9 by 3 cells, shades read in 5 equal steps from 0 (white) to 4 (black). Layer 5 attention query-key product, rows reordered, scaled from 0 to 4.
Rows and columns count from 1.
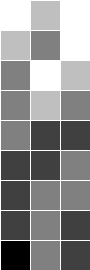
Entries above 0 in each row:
1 2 2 3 3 3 3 3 3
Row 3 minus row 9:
-2 -2 -2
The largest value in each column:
4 3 3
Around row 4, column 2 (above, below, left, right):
0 3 2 2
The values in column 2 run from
0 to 3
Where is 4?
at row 9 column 1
